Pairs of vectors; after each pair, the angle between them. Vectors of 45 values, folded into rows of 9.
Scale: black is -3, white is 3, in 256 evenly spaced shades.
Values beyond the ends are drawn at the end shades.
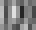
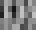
nearly opposite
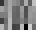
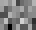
orthogonal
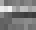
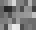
partly opposed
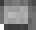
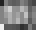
nearly parallel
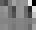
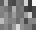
partly opposed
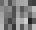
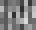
partly aligned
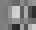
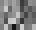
partly aligned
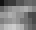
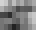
nearly opposite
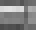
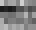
nearly opposite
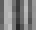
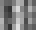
nearly opposite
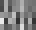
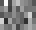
partly aligned
